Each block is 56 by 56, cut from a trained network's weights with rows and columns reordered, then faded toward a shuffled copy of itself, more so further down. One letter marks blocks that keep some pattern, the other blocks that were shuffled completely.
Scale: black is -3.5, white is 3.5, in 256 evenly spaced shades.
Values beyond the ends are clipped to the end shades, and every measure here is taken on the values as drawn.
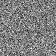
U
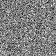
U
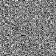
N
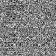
N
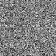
N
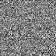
N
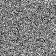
U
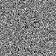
N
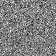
U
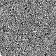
U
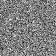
U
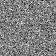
U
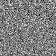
U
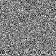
N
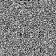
N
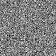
N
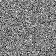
U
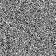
U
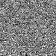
N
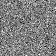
U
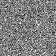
U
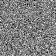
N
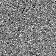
U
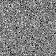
U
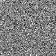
N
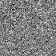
N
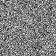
U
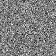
N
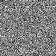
N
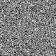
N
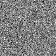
U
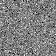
U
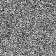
U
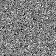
U
